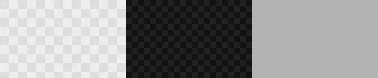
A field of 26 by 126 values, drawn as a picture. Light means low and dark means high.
The table splits into one row of 3 panels. Panel 1,1: very low, checkered, faint in contrast. Panel 1,2: very high, checkered, faint in contrast. Panel 1,3: low, flat.
